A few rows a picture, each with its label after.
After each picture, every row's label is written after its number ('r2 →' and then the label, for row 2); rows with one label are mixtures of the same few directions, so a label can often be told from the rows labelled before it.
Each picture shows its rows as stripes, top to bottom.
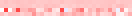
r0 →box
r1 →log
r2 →box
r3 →log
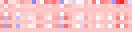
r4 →log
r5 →box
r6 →box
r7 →box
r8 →box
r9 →log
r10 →box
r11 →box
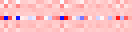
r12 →box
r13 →box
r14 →log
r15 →box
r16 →box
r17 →box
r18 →box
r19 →box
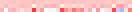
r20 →log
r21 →log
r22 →log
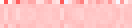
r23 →box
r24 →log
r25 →box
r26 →box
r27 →box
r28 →log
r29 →box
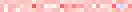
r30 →log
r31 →log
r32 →box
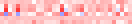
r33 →log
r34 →box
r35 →box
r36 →box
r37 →box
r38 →log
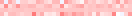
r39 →box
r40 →box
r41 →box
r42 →log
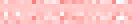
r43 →log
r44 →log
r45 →box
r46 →box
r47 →log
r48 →box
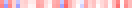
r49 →box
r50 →box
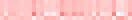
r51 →log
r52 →log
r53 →log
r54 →log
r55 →log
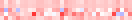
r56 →box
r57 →box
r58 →box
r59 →log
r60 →box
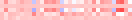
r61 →log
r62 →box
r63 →log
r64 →log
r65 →box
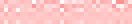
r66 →log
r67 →log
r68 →box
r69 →box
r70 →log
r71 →box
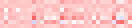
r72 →log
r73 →log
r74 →box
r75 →log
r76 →log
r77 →log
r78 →log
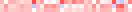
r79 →log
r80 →log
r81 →log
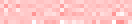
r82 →box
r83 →box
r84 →box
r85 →log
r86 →log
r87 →log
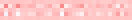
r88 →log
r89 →box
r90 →box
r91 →box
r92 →box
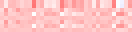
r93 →log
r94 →log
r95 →box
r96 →log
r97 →log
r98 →box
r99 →log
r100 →log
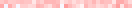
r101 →log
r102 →box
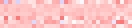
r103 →box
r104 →log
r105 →box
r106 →log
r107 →box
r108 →log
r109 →log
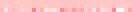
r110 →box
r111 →log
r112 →log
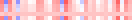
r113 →box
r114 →box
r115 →box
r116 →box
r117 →box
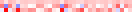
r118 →box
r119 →box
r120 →box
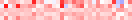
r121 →log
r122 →box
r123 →log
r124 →log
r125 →box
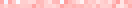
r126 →box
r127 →log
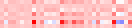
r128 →log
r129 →log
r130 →log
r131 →log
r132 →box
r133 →log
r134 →log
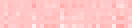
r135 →log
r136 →log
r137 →box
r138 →box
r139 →log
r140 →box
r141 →log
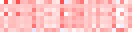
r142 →box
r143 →log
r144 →log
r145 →box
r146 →log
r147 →log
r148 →log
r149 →log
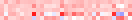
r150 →box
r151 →log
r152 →box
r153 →log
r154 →log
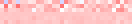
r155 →box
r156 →box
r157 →log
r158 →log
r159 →log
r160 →box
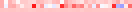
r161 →box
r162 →log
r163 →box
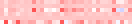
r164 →log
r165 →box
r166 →log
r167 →box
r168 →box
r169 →box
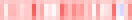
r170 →log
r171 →log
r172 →log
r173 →log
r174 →log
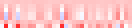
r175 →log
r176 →box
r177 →box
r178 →box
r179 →box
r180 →box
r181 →box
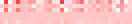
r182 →box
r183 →log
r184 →box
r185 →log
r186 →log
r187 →box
